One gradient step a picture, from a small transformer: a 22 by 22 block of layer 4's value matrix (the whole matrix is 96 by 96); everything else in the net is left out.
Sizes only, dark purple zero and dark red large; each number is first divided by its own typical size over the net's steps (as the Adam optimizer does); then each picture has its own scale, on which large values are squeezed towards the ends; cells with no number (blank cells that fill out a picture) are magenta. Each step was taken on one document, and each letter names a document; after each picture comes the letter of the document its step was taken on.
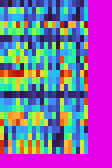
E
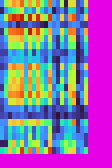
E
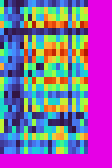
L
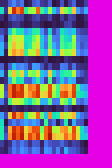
E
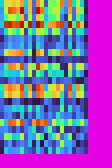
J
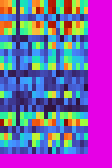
J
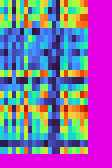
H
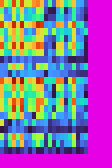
E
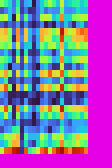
H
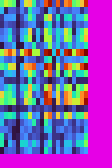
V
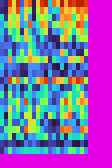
H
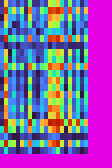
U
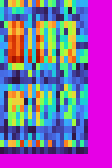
E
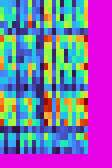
V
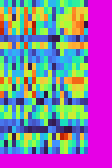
H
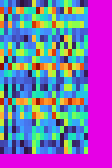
J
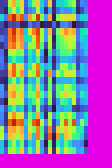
E
